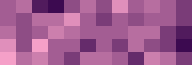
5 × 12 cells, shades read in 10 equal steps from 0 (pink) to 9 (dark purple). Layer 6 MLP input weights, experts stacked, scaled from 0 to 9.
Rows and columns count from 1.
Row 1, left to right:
4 3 8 9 5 3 5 1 4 3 4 6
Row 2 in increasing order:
1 3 3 4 4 4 4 4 5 5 6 6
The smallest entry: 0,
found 2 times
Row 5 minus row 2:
-4 -2 -1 1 5 -1 -3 0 2 -2 -1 0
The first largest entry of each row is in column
4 7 12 12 9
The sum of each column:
12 21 17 22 19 21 22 19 22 17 23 35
